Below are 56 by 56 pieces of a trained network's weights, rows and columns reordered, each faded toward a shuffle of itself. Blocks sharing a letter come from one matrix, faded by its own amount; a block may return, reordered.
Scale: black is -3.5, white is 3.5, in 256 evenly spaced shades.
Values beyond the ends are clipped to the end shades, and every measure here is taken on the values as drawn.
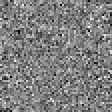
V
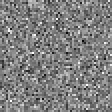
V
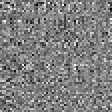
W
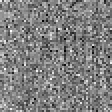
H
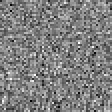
V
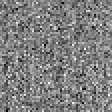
H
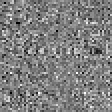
W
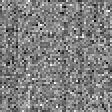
H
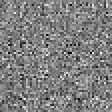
W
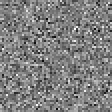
V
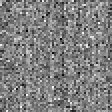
H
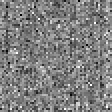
H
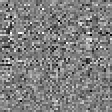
W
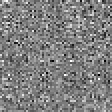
W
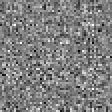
W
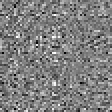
W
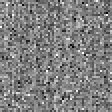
H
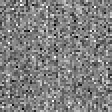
H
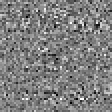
W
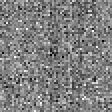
H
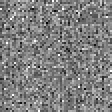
H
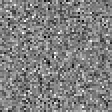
V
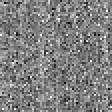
H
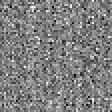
H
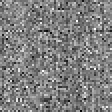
H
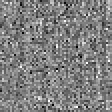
H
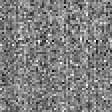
H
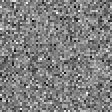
V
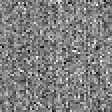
H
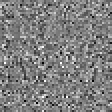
W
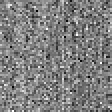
H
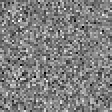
V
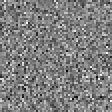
V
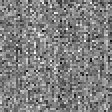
H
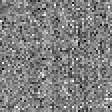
H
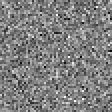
V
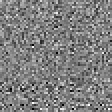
W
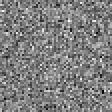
V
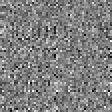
W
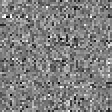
W
